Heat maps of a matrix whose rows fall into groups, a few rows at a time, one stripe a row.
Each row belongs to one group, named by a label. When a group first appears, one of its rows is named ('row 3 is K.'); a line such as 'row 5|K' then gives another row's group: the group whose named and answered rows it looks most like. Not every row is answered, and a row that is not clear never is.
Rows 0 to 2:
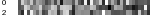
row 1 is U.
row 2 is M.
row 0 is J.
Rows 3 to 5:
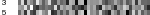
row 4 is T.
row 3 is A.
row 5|A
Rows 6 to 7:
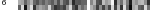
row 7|A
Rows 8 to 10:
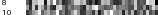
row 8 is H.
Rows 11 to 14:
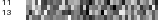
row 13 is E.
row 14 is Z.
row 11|T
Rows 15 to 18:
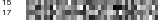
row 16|Z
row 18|Z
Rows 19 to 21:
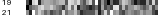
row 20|H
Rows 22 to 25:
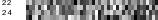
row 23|E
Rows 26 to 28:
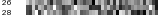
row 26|T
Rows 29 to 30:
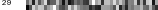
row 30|H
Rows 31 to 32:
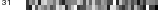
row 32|M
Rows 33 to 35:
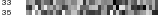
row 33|Z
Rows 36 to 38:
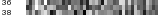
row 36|E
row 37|H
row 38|M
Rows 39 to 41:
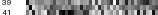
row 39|J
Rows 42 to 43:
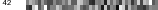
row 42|Z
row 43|E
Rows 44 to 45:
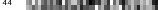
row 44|T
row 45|T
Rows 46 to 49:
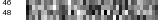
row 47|H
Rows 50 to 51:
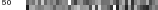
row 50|Z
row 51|J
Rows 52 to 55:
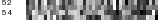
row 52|E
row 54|U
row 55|H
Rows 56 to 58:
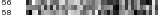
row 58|U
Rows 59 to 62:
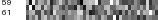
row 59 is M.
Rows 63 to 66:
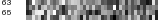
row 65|H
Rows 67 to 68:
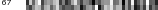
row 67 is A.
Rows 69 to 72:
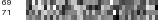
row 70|H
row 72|Z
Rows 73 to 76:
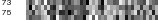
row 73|E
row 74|M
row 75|E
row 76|M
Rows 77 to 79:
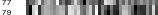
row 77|A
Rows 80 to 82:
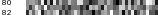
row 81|E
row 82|A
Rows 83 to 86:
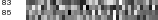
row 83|M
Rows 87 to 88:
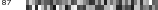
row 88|M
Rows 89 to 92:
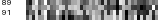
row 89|E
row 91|E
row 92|E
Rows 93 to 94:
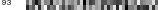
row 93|Z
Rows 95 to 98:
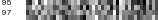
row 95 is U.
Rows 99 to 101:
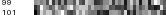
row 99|Z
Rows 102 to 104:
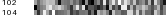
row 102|T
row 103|H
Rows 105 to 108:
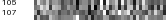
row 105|J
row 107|T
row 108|Z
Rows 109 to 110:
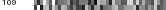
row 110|A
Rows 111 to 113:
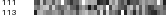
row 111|H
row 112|E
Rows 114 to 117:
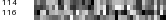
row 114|M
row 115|M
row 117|T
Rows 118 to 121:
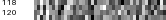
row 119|M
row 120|M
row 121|A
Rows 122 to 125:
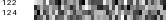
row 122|T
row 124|M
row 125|E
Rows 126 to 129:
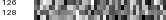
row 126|H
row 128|Z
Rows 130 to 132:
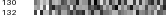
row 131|T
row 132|A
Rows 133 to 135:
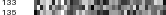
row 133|H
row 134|A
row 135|H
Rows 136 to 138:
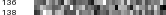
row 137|T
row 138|H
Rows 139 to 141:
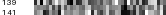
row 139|A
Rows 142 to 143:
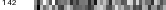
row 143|M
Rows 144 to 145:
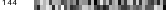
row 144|J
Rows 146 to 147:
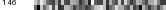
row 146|T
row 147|M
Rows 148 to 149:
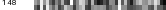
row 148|T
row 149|M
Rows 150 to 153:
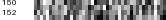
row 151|A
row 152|A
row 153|T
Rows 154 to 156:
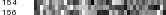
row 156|H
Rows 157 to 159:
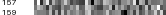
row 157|A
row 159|Z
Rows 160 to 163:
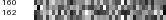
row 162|H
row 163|E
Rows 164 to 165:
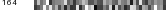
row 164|A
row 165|H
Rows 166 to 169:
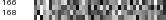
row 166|A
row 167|J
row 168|T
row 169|A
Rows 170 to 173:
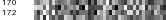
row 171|T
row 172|E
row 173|M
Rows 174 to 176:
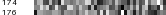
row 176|J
